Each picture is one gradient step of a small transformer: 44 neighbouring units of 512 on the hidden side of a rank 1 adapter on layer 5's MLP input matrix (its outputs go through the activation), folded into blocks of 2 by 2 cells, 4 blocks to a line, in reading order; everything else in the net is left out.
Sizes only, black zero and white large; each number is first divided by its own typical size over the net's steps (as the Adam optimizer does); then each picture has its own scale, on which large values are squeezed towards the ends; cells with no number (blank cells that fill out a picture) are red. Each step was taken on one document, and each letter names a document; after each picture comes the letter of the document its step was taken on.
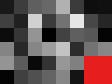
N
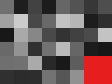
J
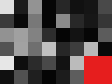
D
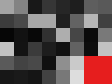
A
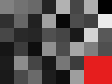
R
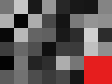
N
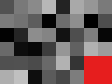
N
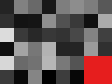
J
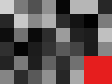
A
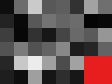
J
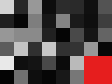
D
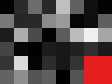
R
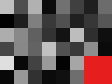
D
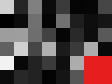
D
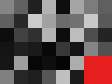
N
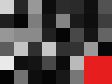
D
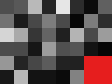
D
